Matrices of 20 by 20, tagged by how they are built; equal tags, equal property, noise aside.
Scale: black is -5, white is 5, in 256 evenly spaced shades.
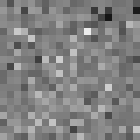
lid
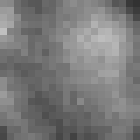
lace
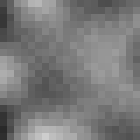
lace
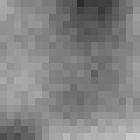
lace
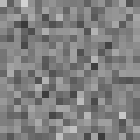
lid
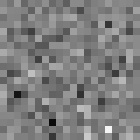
lid
